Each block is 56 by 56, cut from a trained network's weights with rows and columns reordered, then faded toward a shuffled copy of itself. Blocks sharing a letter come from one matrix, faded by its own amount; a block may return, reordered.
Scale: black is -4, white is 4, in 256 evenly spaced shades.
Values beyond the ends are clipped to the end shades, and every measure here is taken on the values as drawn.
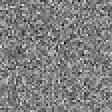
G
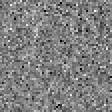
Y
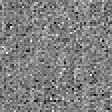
Y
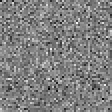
G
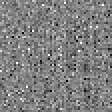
Y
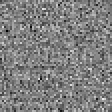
G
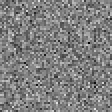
G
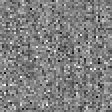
Y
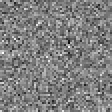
G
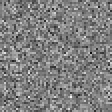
G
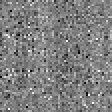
Y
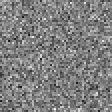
G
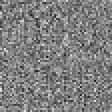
G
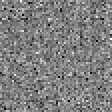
Y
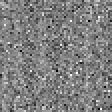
Y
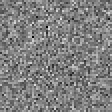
G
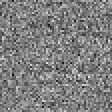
G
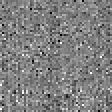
Y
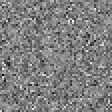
G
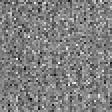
Y
